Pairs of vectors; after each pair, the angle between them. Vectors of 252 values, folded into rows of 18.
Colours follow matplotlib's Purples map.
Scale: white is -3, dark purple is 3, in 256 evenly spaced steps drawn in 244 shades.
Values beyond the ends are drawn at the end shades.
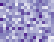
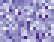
orthogonal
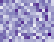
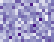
nearly opposite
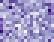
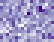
orthogonal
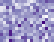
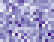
partly aligned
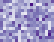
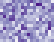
nearly opposite
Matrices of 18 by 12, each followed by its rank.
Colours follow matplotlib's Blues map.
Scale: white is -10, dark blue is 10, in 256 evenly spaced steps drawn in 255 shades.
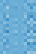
two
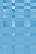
one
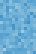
full rank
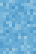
full rank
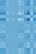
one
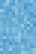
full rank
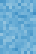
full rank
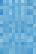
two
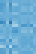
two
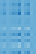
one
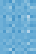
two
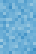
full rank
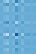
one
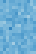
full rank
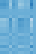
one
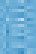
two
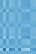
one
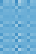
one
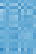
two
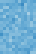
full rank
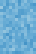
full rank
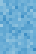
full rank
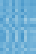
two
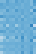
two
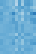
two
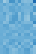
two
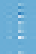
one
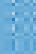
one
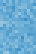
full rank
